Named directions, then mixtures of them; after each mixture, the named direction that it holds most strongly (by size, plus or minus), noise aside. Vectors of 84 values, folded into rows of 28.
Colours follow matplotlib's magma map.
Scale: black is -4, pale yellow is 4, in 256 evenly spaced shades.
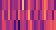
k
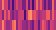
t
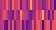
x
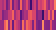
x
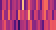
k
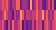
x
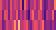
k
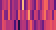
k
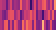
x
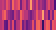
x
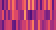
t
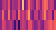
k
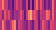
t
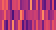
x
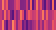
t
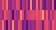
x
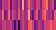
k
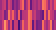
x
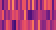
t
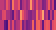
x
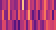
k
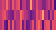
x
